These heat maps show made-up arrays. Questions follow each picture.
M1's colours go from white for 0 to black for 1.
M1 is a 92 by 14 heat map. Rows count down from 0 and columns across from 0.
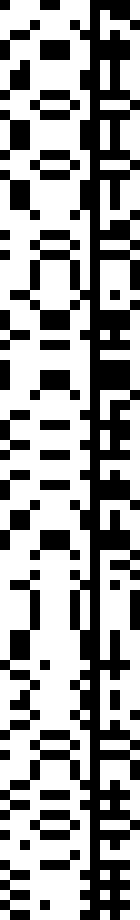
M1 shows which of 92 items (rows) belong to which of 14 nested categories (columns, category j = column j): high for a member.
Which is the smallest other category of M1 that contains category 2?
11
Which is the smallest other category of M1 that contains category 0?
12
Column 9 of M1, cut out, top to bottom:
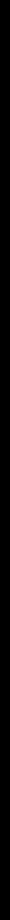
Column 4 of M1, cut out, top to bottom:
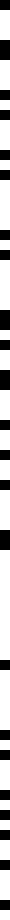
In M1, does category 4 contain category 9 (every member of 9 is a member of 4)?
no
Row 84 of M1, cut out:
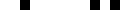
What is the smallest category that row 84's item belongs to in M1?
2
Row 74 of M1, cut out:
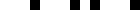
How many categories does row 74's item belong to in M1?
4
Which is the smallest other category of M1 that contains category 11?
9
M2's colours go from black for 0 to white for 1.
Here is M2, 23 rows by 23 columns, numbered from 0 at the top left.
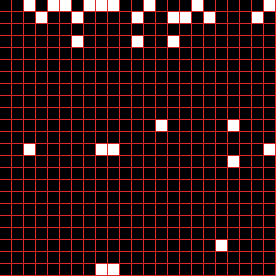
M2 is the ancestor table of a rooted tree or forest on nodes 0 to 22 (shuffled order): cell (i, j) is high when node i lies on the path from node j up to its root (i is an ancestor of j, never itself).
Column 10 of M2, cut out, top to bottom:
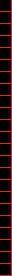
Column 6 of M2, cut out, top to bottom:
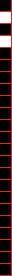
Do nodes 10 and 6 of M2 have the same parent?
no
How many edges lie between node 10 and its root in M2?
0
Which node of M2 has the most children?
0
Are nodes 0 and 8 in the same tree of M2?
yes
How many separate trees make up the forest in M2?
4
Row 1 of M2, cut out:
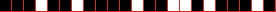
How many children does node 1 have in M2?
4
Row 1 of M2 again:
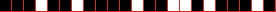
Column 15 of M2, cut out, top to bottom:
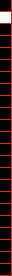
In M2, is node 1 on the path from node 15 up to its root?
yes
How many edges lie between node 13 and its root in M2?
1
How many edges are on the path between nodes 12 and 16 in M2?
2
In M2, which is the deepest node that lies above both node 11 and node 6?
3
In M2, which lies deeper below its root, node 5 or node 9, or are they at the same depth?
node 9
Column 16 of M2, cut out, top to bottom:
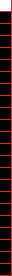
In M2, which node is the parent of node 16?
0
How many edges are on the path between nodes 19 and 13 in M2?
1
